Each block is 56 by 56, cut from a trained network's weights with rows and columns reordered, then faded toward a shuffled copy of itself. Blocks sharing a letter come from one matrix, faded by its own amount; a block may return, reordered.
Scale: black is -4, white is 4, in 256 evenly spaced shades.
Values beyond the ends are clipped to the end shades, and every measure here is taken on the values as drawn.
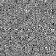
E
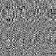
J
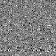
E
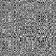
J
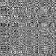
J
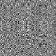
J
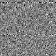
E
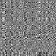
J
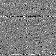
E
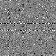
E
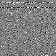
E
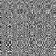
J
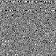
E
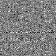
E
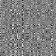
J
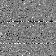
E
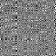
J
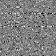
E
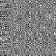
J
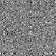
E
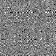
E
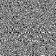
E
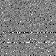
E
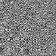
E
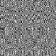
J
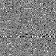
E
